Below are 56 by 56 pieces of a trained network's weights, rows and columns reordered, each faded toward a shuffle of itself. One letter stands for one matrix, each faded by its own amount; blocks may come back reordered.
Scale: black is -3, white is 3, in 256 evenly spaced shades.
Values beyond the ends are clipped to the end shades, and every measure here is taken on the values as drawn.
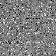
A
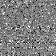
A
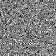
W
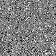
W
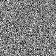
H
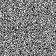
H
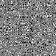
W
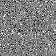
A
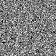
H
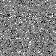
A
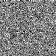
H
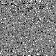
A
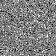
W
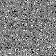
W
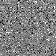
W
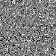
W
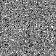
H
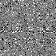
A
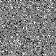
W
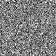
H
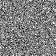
H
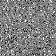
W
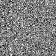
H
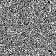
H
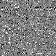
A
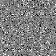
W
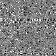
A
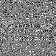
A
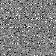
A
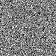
H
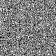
H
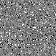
A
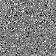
A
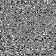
A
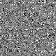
W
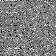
A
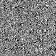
H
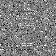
W
